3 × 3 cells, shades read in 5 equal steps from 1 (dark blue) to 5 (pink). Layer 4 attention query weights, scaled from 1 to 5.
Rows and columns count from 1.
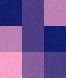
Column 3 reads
4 1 2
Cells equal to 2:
3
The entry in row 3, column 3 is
2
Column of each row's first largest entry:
3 1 1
